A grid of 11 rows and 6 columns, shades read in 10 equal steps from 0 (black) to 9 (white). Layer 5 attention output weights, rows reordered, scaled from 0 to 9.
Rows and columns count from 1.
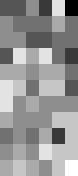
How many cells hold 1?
0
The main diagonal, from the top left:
3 4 3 8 6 3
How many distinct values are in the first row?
5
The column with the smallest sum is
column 6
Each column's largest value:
8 8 6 8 8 9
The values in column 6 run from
0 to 9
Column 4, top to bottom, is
2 4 3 8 6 7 5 5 6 8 5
